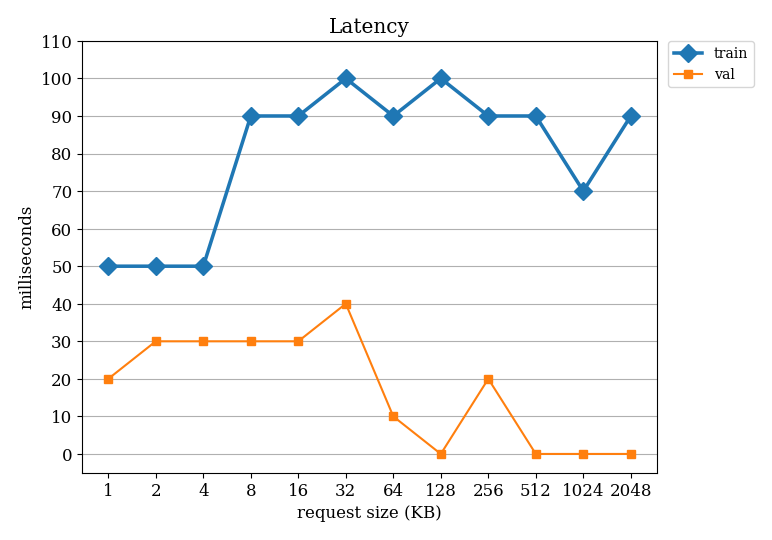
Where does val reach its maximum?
32
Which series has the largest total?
train
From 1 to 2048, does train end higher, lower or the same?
higher
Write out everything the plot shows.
Title: Latency
x-axis: request size (KB), ticks 1 2 4 8 16 32 64 128 256 512 1024 2048
y-axis: milliseconds, ticks 0 10 20 30 40 50 60 70 80 90 100 110
Legend: train, val
Values:
train: 50 50 50 90 90 100 90 100 90 90 70 90
val: 20 30 30 30 30 40 10 0 20 0 0 0
